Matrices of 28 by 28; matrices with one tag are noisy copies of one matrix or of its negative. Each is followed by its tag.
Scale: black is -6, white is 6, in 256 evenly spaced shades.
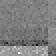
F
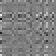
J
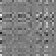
J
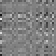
J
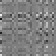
J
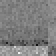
F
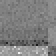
F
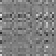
J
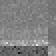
F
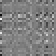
J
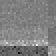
F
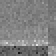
F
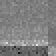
F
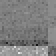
F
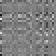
J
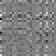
J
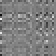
J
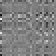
J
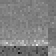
F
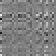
J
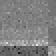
F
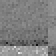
F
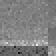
F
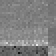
F
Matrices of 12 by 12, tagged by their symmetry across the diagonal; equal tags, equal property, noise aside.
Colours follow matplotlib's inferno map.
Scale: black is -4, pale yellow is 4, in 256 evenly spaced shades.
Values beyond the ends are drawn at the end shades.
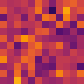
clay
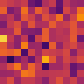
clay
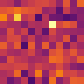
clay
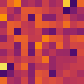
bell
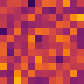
bell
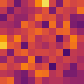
bell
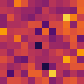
clay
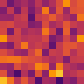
clay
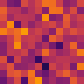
clay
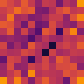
bell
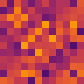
bell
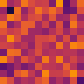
bell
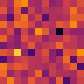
clay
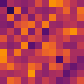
bell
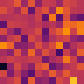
clay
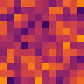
bell
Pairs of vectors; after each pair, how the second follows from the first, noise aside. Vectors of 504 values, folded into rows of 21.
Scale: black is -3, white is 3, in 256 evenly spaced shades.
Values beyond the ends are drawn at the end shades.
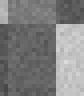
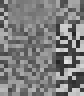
sign-scrambled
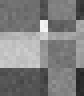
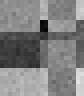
negated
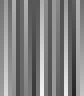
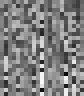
sign-scrambled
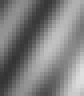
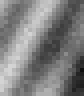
negated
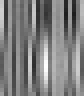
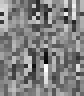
sign-scrambled
